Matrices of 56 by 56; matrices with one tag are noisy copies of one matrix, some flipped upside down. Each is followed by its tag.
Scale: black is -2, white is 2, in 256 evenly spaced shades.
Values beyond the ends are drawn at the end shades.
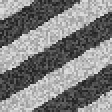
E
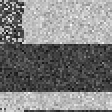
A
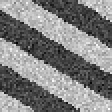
E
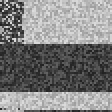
A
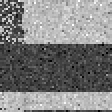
A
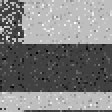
A
